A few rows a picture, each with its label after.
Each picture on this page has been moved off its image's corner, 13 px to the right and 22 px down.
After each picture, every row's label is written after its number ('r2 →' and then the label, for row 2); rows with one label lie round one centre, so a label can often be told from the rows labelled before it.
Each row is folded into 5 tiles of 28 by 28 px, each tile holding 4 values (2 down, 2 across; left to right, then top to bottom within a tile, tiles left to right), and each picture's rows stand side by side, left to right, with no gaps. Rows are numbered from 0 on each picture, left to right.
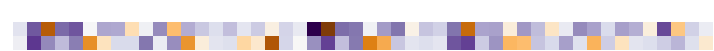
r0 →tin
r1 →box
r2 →tin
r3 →tin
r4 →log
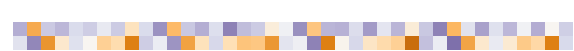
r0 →box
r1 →box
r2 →box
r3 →box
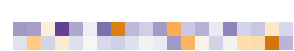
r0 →log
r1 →box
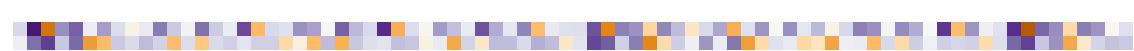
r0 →tin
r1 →log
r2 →log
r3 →log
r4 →tin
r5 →box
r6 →log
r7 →tin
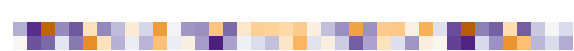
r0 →tin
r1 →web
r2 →web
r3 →tin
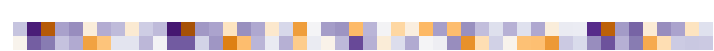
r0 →tin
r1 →tin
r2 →web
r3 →box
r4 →tin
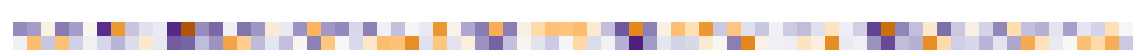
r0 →log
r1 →tin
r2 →box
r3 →web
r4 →web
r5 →box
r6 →tin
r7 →box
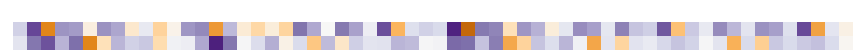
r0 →tin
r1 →web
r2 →log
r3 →tin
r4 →log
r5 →log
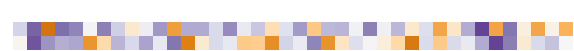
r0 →tin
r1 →box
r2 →box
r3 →web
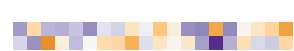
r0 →box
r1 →web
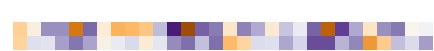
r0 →web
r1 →tin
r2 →tin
